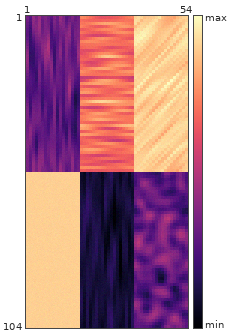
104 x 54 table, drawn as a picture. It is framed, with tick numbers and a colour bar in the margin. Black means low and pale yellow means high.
It is made of 2 by 3 panels. Panel 1,1: low, streaked downward. Panel 1,2: high, streaked across. Panel 1,3: very high, slanting up to the right, faint in contrast. Panel 2,1: very high, flat. Panel 2,2: very low, streaked downward, faint in contrast. Panel 2,3: low, blotchy.
